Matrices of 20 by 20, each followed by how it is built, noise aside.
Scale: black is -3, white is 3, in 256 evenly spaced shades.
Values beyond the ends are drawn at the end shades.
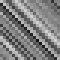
Toeplitz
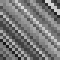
Toeplitz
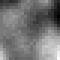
smooth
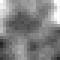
smooth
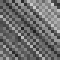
Toeplitz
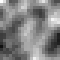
smooth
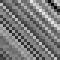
Toeplitz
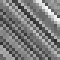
Toeplitz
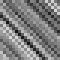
Toeplitz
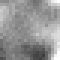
smooth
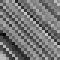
Toeplitz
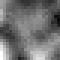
smooth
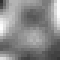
smooth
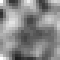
smooth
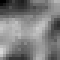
smooth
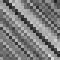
Toeplitz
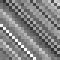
Toeplitz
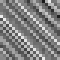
Toeplitz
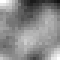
smooth
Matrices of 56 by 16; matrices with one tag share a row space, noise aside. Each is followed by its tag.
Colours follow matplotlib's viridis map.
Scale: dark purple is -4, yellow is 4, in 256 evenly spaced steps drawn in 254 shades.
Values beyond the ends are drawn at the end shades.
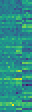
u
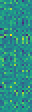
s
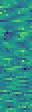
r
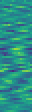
r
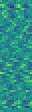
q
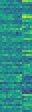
u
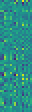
s
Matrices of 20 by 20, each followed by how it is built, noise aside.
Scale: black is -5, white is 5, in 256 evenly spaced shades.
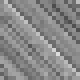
Toeplitz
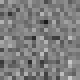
low rank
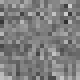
low rank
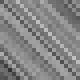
Toeplitz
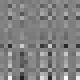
low rank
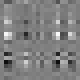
low rank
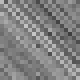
Toeplitz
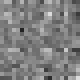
low rank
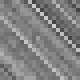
Toeplitz
